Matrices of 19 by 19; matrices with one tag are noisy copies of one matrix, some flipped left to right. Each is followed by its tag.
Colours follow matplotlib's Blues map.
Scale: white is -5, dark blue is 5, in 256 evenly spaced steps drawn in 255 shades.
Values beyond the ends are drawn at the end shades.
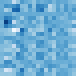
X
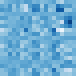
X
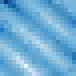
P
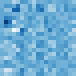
X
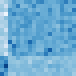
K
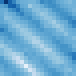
P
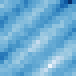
P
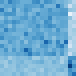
K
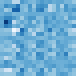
X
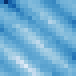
P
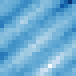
P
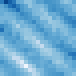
P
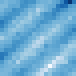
P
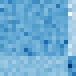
K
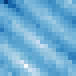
P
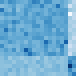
K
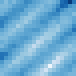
P
